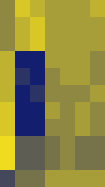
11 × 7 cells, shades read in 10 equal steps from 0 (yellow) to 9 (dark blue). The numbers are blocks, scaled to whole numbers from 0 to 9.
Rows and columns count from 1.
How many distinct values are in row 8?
4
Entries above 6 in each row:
0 0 0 2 2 2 2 2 0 0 1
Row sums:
18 19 19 33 33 34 33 34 31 31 29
